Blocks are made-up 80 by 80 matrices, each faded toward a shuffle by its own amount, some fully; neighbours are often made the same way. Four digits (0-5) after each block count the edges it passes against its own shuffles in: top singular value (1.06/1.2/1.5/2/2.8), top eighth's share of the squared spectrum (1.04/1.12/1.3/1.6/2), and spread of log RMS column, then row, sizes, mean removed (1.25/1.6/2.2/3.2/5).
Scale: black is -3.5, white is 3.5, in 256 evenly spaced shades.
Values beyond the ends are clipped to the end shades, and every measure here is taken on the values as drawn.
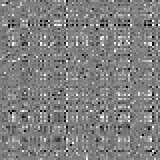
5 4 3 3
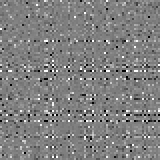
5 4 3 3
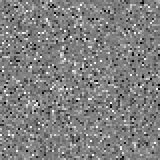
0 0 0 0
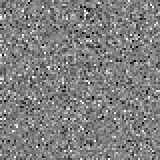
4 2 1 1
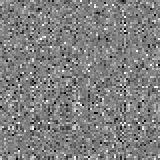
4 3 2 1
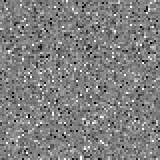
3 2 0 0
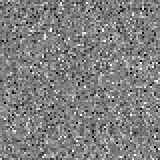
3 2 0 0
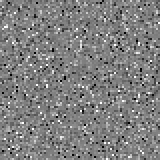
0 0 0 0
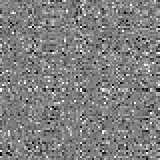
4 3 2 2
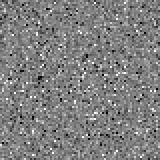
0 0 0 0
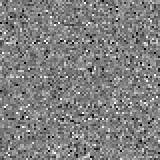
1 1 0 2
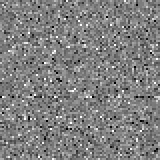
1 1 0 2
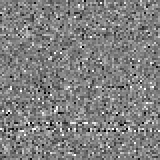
1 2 0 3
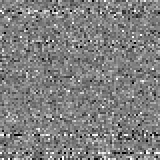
2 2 0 3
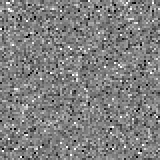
0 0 0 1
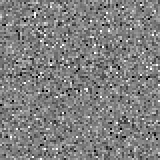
0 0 0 1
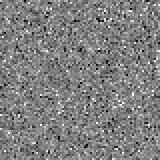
0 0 0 0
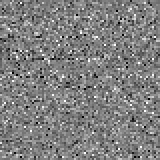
1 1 0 2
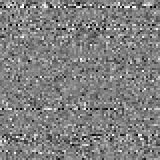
2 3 0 4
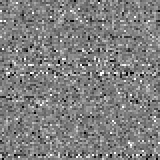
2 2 0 3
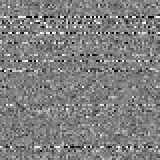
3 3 0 4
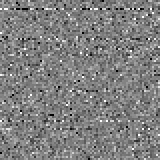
2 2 0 2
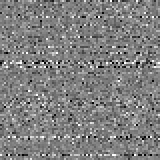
2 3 0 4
